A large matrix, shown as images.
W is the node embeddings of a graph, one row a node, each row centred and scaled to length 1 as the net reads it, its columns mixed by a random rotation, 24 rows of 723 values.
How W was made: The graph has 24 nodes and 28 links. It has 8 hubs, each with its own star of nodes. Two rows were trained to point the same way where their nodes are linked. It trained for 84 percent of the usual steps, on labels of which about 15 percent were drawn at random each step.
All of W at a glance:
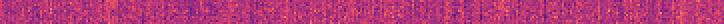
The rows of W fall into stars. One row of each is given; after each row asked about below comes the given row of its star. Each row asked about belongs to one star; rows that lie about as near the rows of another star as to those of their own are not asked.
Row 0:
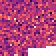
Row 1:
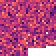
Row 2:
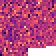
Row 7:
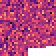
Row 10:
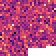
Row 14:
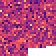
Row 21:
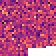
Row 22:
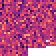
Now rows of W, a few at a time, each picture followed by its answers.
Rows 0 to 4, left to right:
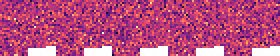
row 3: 0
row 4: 21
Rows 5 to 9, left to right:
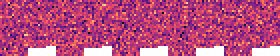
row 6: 14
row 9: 0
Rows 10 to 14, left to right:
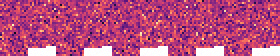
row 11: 10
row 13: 21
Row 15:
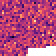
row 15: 10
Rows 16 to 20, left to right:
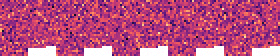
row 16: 7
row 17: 22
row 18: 1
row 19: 7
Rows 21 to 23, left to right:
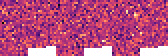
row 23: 2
